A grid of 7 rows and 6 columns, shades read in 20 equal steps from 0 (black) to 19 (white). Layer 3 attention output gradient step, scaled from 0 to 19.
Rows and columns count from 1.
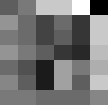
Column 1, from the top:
7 11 9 11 8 10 9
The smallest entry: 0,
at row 1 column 6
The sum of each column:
65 56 44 66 54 82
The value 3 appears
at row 4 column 5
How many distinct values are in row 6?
5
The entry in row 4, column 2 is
9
